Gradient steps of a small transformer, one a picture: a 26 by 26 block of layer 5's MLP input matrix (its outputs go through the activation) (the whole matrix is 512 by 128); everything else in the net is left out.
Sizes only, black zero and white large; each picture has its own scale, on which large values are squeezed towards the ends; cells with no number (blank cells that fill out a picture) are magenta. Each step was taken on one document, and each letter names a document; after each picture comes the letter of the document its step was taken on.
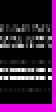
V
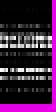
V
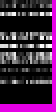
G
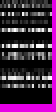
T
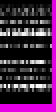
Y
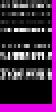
T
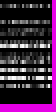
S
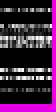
V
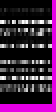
Y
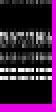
V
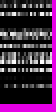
G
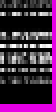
G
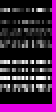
Y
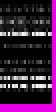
Y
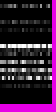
S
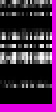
G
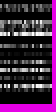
Y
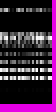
V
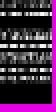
G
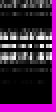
G
